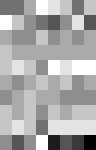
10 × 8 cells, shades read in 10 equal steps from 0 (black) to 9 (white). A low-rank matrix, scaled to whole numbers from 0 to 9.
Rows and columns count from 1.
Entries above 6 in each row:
4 3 1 1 7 2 1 5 7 1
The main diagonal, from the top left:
4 7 5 6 9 7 5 7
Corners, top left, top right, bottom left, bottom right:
4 7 5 0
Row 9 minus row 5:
0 0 0 -1 -1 0 -1 -1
